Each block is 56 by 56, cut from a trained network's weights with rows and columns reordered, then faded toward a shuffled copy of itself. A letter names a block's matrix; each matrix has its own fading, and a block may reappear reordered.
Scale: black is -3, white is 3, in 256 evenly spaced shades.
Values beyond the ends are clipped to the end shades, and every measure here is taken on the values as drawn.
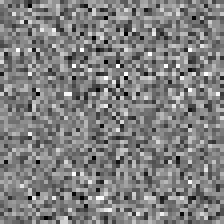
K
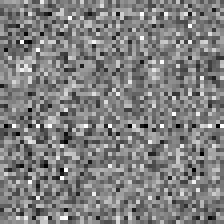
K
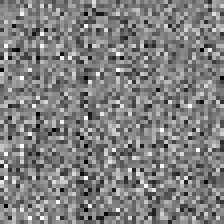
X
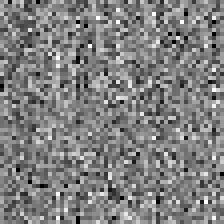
X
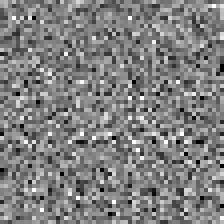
K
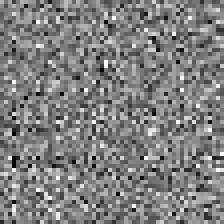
K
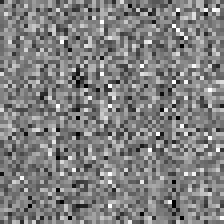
X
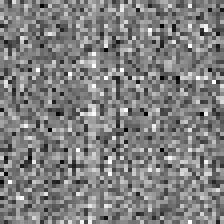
X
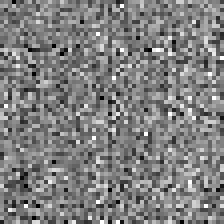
X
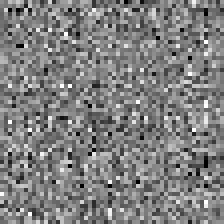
K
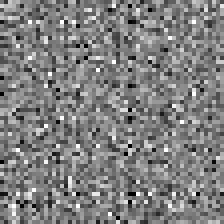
X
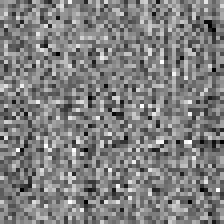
X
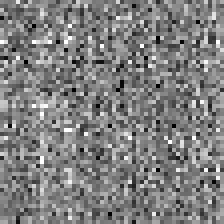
X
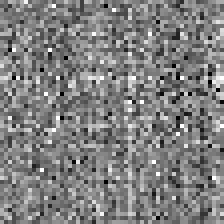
X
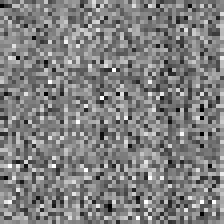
X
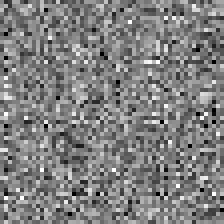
K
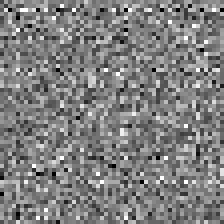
K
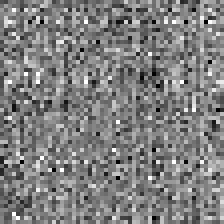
X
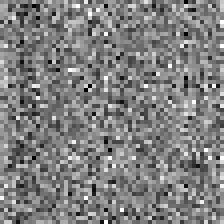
X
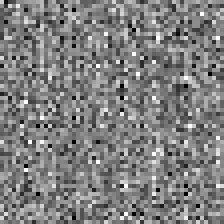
X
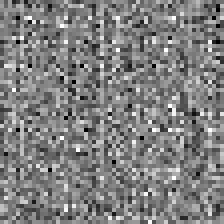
X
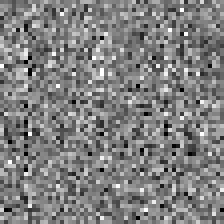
K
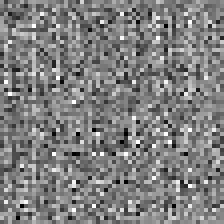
X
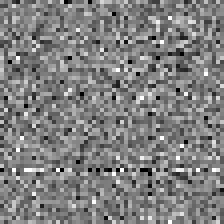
K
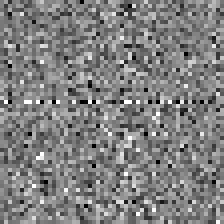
K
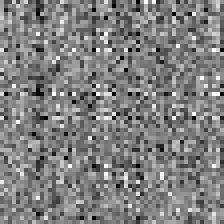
X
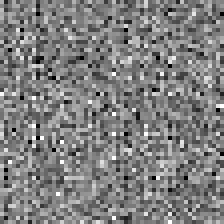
X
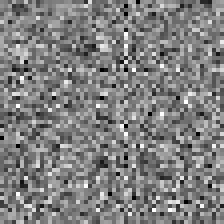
K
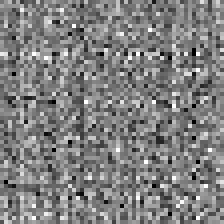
X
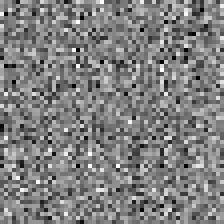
K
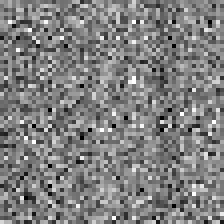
X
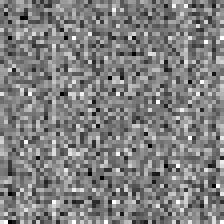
X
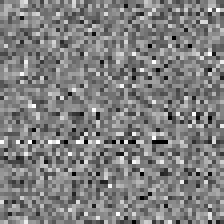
K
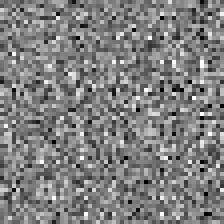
K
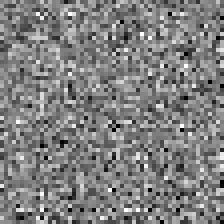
K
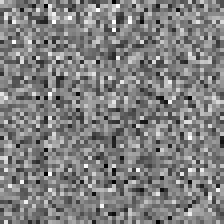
X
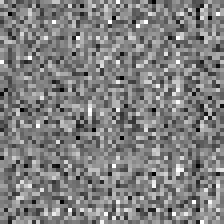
X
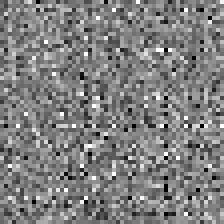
X
